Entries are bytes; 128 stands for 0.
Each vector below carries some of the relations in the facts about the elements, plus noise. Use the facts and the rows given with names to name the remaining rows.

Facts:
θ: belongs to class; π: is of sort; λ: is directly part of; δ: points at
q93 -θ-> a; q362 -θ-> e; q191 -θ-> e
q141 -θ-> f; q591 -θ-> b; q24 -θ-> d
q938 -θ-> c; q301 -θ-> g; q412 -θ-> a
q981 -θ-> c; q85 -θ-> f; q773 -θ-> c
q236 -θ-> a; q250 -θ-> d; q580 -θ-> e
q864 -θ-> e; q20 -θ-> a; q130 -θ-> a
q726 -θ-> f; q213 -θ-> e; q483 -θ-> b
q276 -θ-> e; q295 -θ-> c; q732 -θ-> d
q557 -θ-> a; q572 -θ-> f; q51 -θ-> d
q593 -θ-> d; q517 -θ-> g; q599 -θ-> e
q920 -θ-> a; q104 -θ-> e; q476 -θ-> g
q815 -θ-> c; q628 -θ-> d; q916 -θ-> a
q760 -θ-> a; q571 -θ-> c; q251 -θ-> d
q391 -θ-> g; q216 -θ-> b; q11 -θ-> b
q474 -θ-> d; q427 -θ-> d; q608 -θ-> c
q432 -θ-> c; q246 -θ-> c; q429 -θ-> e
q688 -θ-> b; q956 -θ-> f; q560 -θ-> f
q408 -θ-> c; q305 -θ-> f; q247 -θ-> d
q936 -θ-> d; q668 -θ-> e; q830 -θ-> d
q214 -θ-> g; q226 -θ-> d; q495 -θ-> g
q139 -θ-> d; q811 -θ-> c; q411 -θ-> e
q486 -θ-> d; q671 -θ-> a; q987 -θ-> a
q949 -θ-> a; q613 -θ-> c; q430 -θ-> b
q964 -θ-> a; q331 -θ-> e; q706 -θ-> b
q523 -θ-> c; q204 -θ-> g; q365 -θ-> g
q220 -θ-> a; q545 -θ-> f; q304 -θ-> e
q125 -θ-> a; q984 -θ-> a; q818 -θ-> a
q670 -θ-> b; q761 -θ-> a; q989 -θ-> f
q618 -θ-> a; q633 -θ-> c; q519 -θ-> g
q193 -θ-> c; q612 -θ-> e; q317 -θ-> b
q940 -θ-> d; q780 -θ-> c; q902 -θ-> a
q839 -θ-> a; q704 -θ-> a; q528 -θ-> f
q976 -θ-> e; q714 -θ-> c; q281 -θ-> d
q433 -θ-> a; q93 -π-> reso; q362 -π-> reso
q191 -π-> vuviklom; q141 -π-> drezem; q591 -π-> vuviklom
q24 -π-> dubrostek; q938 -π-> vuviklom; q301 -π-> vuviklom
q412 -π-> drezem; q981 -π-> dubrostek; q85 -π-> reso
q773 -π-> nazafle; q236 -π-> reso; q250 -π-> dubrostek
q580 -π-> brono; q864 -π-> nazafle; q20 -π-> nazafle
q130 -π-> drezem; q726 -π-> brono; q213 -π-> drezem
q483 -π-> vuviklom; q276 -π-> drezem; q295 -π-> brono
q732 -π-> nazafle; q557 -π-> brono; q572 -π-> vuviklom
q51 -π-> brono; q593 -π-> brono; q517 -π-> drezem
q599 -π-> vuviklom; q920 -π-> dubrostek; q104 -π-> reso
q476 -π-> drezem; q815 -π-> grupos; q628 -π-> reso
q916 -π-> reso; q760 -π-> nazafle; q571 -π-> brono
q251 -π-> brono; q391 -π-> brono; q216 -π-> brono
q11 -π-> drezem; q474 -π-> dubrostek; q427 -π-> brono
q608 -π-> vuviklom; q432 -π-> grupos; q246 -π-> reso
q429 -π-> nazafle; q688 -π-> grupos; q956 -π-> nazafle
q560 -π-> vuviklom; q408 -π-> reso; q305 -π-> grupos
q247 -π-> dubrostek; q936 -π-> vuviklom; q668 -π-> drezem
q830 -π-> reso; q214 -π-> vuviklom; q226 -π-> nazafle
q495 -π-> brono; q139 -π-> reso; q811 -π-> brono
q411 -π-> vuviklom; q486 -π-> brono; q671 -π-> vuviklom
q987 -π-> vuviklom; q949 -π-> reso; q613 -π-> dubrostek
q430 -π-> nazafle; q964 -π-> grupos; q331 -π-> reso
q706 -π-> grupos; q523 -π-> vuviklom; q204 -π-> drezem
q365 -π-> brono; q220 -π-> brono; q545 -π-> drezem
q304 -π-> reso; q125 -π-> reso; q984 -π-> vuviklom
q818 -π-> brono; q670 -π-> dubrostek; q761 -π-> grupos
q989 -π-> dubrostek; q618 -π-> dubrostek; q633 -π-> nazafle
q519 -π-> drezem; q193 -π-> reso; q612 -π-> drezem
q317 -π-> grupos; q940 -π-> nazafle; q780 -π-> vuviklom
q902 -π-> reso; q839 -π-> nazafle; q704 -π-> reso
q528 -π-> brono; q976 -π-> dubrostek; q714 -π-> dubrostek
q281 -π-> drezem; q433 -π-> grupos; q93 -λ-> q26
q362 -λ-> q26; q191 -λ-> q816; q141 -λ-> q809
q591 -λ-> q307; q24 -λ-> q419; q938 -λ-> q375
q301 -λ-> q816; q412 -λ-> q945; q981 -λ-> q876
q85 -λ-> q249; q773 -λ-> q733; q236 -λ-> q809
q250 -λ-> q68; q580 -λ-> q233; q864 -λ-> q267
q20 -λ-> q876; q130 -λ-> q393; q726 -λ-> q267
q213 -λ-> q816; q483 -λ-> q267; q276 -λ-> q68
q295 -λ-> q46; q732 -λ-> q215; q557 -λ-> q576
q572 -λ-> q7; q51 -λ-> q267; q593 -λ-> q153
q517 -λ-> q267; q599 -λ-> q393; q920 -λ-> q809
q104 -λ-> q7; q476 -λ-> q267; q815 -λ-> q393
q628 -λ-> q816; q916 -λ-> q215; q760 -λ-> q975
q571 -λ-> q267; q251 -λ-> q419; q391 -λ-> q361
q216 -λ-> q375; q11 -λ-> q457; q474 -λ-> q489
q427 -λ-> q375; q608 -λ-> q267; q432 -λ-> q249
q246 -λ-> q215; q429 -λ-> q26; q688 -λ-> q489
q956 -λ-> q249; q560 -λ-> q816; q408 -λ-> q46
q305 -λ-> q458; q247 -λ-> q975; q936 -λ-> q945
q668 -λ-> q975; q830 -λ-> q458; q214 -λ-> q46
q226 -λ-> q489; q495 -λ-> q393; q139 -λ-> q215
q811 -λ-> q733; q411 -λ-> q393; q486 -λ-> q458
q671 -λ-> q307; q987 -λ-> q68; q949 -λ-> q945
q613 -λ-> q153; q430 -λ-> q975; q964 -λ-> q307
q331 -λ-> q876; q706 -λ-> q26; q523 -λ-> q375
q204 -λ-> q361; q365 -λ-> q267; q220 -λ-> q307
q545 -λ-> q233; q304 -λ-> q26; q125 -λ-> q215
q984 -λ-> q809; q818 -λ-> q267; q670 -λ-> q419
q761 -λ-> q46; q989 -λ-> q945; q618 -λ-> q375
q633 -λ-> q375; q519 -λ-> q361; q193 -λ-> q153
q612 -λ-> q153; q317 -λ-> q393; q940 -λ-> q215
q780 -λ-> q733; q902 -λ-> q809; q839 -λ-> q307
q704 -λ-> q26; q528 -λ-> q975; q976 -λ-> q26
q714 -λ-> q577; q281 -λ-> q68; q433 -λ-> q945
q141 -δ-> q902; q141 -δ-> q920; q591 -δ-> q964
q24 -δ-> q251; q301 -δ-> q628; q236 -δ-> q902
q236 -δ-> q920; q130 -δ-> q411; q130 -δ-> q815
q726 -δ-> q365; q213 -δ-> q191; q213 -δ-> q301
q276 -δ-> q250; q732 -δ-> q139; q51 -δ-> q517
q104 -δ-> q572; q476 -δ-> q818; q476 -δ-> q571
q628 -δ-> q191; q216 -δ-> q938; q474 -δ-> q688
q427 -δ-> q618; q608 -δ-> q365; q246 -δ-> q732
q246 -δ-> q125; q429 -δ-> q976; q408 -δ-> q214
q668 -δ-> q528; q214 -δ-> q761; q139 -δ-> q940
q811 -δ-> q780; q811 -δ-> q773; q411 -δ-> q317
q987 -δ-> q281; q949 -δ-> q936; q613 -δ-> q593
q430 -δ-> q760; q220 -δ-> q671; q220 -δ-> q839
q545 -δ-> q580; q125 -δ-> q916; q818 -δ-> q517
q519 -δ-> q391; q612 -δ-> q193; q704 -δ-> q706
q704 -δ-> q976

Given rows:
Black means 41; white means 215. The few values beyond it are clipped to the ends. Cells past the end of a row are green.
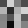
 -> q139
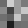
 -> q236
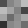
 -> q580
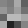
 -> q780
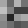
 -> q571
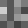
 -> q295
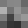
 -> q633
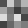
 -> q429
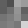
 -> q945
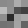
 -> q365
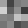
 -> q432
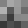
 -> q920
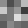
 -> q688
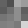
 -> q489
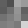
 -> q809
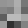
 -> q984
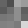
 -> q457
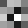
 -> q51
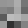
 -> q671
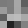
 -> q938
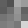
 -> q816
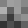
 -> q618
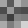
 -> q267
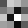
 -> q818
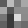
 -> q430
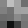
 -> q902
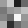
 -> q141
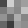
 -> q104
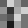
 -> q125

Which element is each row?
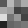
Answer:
q976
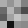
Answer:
q483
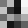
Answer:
q628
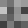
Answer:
q557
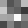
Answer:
q706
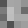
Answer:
q599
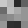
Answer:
q281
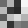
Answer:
q301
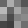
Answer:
q940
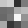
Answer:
q130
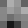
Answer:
q830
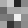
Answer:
q519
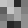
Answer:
q204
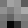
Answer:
q193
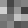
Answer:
q815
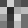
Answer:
q732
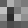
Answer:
q613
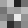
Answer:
q545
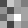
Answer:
q214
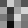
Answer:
q246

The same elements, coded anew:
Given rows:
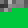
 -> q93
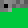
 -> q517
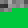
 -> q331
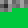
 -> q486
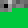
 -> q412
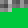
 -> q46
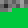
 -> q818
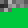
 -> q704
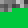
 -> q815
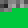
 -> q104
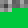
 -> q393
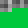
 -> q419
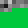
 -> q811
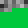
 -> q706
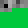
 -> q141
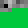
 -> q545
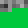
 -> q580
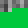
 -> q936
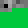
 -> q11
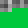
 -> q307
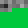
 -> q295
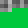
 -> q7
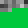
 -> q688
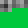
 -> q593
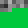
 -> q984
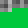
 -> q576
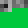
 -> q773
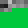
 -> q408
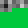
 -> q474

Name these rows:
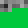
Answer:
q528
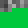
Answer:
q949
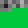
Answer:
q51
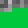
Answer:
q26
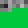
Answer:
q560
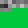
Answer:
q216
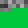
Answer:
q987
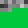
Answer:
q305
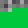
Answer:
q267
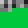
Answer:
q618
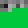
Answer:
q956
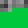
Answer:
q902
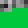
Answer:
q780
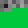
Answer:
q608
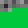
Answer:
q365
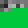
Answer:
q429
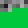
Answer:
q572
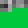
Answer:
q191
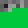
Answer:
q864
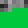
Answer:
q916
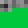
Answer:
q391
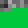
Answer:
q236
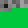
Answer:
q726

